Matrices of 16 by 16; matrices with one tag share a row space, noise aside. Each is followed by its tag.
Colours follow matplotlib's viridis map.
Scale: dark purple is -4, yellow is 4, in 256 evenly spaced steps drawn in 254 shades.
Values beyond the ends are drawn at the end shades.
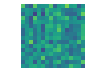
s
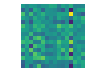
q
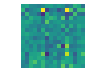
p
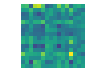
q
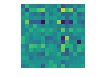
p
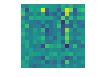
p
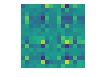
p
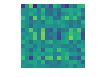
s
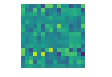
s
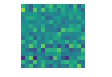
s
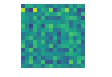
s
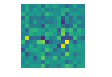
p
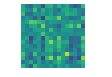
s
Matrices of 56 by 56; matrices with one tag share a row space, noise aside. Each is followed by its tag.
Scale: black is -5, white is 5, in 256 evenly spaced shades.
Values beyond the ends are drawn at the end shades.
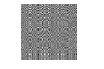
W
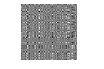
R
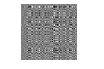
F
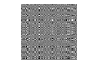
R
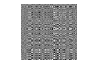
F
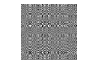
W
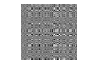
F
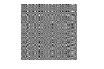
R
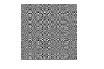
W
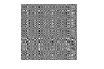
R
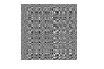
F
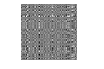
R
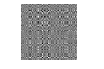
W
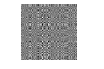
W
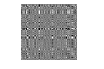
R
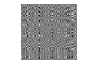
R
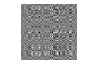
F
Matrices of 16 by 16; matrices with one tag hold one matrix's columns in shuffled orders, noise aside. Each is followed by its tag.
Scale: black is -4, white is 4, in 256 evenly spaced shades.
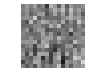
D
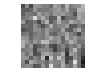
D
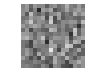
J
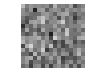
J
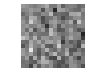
J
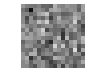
J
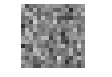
J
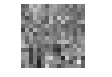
D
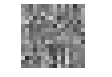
D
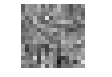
D
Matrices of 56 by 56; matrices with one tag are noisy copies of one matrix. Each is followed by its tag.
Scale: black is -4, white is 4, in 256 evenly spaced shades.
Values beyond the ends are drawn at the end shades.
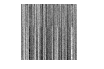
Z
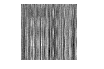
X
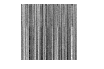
Z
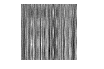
X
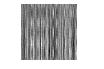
X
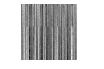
Z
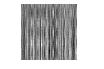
X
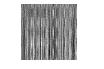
X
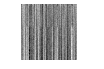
Z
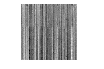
Z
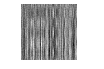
X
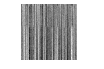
Z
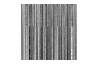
Z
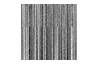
Z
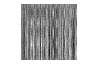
X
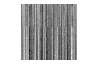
Z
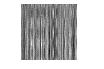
X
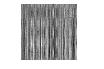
X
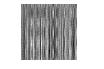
X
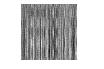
X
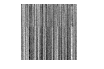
Z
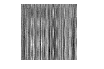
X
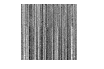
Z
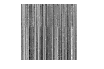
Z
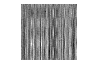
X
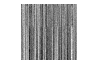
Z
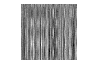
X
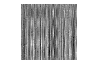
X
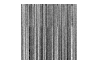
Z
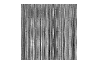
X
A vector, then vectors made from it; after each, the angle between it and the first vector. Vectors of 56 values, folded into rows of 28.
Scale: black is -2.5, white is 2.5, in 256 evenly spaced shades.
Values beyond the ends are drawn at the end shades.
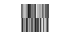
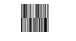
partly opposed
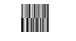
partly aligned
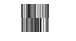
nearly parallel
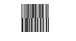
partly aligned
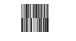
orthogonal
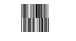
nearly opposite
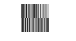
orthogonal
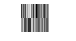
partly opposed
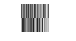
orthogonal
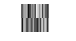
nearly parallel
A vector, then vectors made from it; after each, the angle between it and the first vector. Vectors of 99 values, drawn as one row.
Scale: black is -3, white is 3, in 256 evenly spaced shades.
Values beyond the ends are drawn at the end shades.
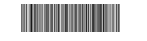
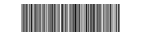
partly aligned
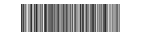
partly aligned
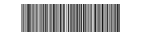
partly opposed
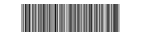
partly opposed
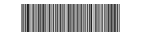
nearly opposite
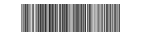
partly opposed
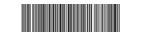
nearly opposite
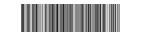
orthogonal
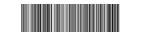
orthogonal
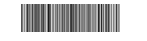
orthogonal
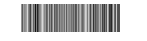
orthogonal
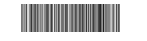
nearly parallel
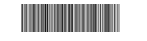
orthogonal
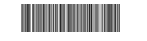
nearly opposite
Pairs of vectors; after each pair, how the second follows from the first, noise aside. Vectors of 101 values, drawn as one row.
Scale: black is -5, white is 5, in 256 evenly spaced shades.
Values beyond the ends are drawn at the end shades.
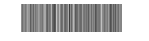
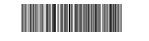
scaled up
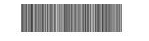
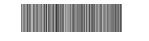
negated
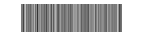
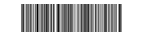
scaled up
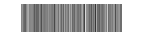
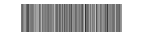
negated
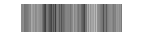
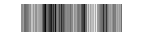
scaled up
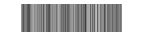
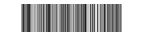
scaled up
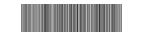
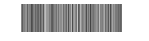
negated
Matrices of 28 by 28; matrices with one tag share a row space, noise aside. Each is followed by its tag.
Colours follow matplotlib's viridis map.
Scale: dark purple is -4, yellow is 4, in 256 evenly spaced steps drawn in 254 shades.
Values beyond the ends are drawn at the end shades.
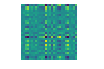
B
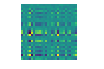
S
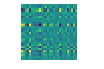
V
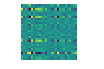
S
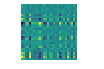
V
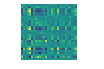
S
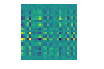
V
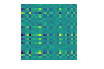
V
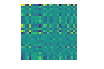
V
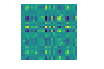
B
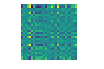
S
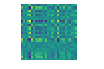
S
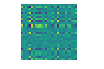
S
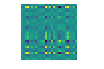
B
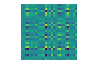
B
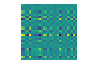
V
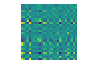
V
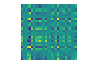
S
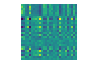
V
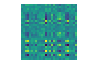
B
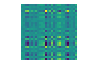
B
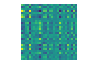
V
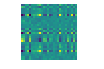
V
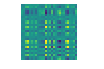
B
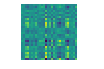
B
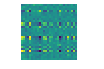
V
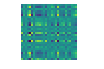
S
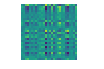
B
